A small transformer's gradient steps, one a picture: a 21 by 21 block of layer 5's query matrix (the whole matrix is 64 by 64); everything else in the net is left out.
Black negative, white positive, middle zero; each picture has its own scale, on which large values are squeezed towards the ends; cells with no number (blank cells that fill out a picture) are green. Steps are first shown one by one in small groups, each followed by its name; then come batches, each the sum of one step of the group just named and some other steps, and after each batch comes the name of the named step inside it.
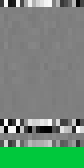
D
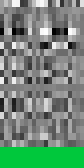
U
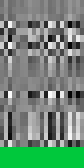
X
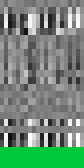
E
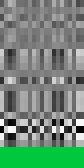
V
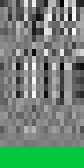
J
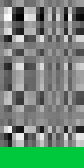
E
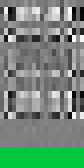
J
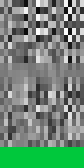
X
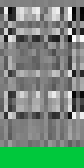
X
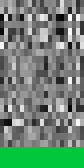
U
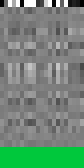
U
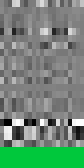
U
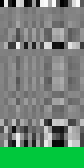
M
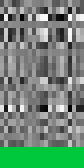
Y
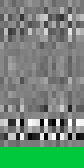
Y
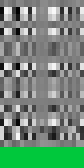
M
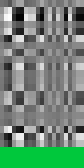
M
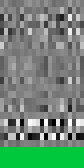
Y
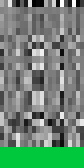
M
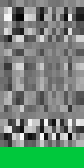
Y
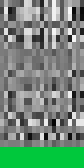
M
